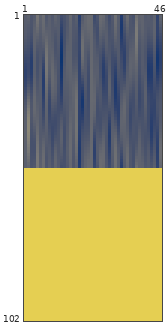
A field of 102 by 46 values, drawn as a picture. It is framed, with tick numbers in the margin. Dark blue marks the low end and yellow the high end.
It is made of 2 by 1 panels. Panel 1,1: low, streaked downward. Panel 2,1: very high, flat.
